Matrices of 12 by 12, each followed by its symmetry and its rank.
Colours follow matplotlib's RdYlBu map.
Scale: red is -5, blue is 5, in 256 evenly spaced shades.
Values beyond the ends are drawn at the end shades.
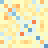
symmetric, full rank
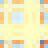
symmetric, rank one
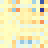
neither, rank two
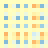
symmetric, rank one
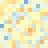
symmetric, full rank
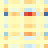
neither, rank one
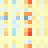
neither, rank two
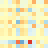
neither, rank two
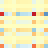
neither, rank one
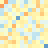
symmetric, full rank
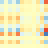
neither, rank one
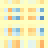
neither, rank one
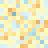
symmetric, full rank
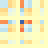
symmetric, rank one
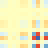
symmetric, rank one
